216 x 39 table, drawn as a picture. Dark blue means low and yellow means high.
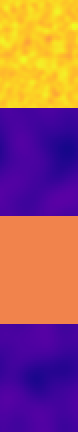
The table splits into 4 rows of 1 panel. Panel 1,1: very high, blotchy, faint in contrast. Panel 2,1: very low, smooth, faint in contrast. Panel 3,1: high, flat. Panel 4,1: very low, smooth, faint in contrast.
